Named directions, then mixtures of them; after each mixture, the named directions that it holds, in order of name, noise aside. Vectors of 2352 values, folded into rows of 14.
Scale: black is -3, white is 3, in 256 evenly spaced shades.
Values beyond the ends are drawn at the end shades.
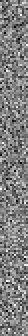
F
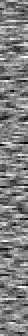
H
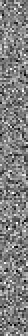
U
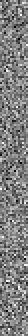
F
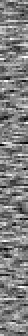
H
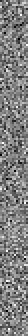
F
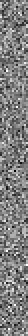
F, U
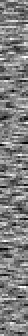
H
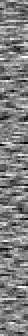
H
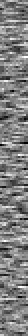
H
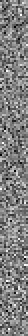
F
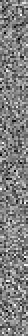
F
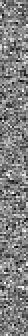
H, U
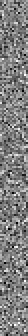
U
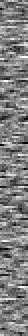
H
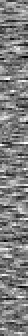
H
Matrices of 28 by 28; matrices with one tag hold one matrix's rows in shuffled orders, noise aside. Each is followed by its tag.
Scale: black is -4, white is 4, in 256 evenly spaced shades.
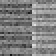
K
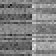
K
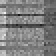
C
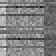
C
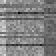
C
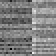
K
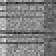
C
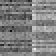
K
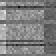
C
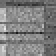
C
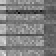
C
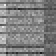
C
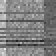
C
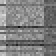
C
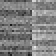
K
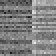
K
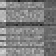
C
